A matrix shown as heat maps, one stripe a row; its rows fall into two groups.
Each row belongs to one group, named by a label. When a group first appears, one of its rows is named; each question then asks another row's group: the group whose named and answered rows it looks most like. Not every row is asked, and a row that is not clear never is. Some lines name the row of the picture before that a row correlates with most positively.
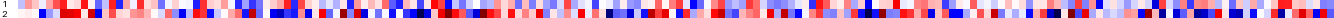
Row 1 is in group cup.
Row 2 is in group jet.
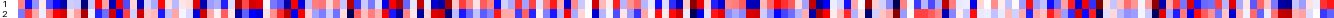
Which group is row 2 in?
cup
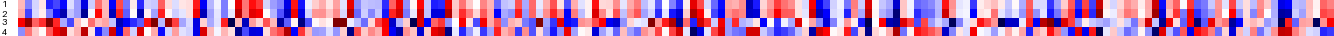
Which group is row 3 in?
jet
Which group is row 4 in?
cup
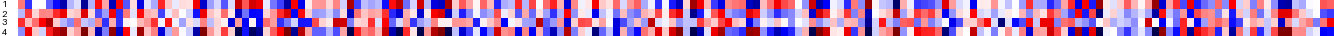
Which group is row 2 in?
cup
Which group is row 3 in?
jet
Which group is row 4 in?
cup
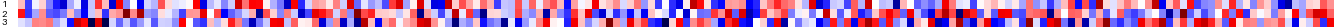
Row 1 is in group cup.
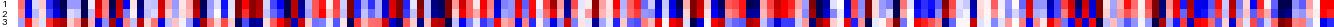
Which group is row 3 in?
cup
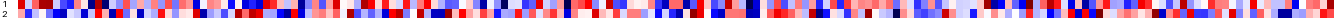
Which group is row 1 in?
jet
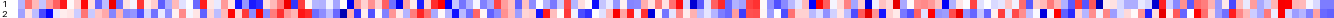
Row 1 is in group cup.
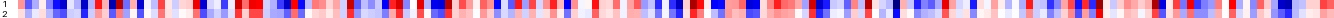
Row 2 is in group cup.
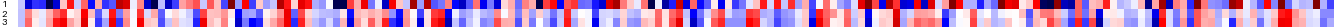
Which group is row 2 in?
cup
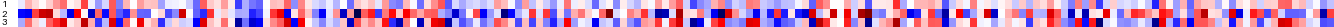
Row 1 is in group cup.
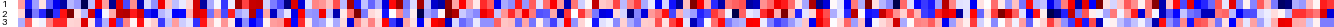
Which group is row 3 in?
cup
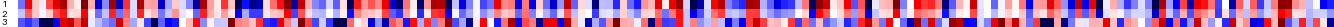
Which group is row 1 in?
cup
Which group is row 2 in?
cup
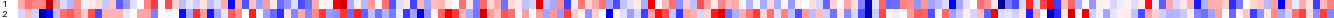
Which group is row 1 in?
jet
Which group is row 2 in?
jet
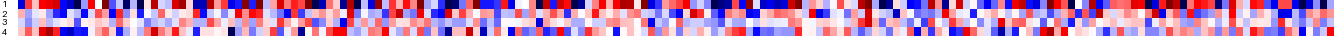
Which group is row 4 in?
jet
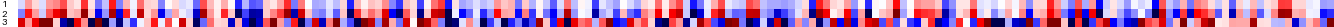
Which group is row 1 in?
cup
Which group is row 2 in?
cup
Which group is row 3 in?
jet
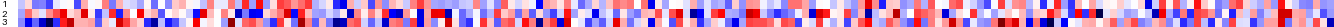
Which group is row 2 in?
cup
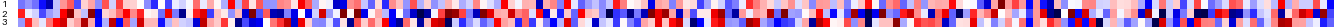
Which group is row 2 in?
jet
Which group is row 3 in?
cup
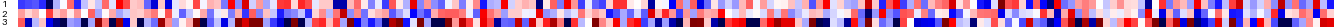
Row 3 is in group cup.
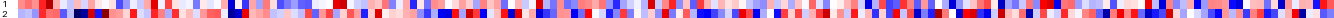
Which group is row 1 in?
jet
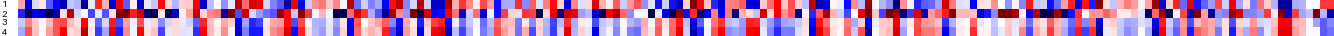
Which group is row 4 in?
cup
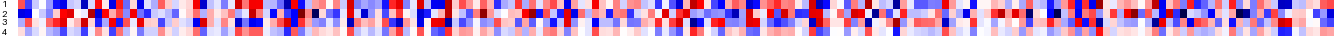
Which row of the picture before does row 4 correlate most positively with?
1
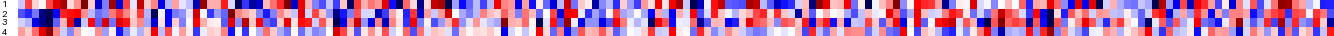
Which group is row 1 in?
cup
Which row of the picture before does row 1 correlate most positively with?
3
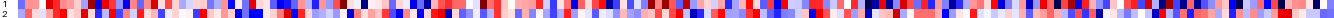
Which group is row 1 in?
jet
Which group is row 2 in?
cup
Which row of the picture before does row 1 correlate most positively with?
4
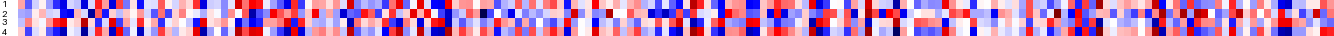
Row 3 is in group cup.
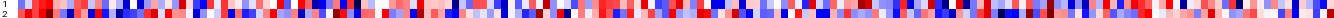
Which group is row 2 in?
jet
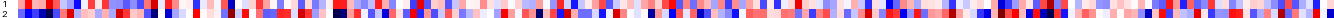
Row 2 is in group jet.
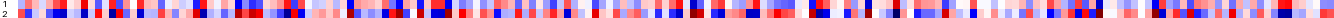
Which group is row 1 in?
cup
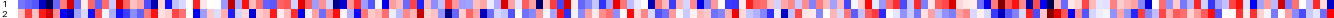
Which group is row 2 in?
jet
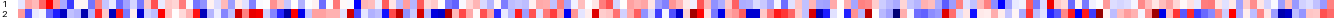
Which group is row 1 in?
jet
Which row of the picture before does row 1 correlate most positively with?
2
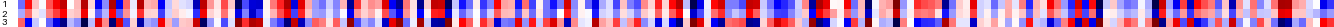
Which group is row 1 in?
cup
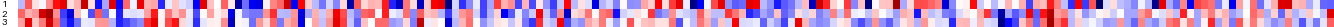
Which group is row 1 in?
cup
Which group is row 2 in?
jet
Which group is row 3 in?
jet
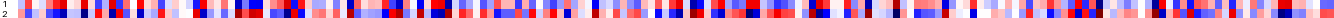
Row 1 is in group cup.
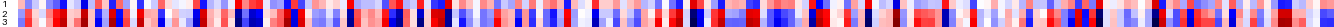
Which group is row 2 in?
cup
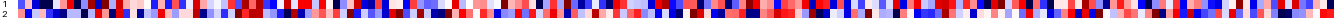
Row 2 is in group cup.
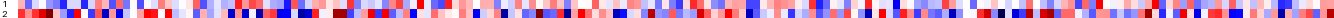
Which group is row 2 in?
jet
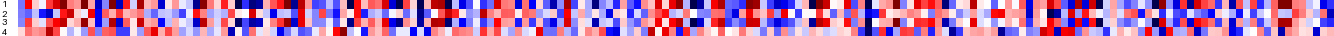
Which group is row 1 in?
cup
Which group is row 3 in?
cup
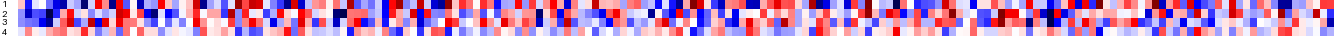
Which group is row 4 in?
cup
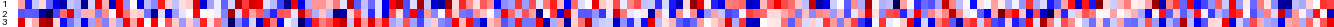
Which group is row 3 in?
jet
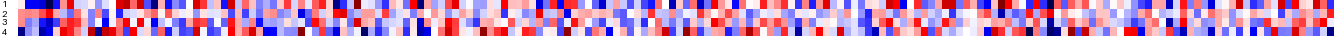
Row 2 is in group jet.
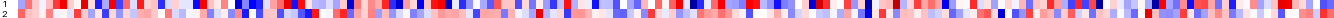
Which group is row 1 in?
cup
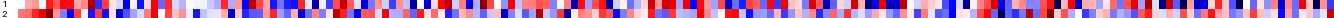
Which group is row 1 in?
jet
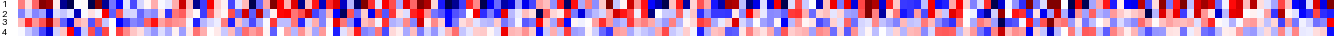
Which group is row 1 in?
jet
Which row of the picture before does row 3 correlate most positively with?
2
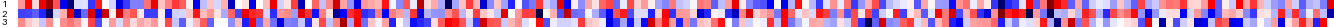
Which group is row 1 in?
jet
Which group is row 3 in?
jet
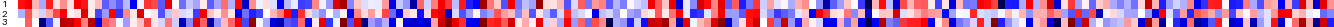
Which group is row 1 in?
jet
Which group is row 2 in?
cup
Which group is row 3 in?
jet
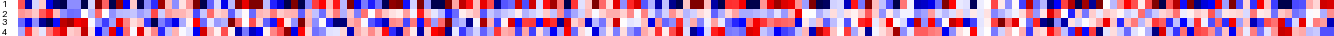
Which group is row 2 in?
jet
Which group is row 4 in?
cup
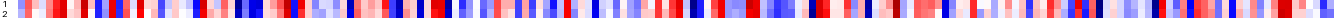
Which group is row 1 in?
cup
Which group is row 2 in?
cup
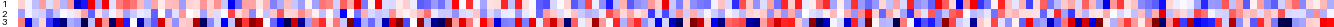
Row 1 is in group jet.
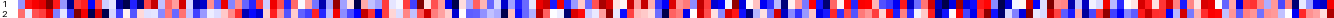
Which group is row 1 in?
jet
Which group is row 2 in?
jet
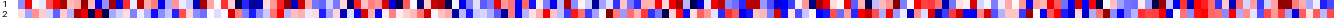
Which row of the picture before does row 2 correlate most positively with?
2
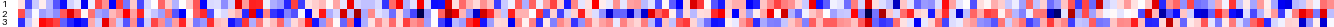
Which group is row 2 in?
jet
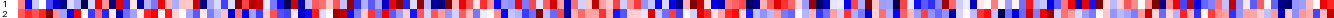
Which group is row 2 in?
jet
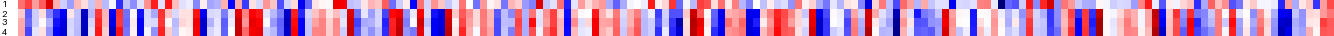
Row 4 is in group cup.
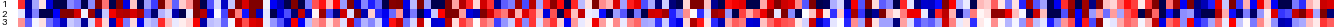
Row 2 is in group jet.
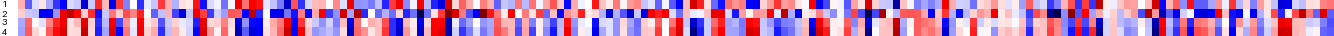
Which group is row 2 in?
jet
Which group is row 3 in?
cup
